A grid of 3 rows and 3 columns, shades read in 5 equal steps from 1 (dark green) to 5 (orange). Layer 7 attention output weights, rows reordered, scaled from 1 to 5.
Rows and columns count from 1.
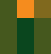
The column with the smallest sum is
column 1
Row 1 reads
2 5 3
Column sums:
6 7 7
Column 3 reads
3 2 2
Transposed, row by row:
2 2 2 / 5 1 1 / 3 2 2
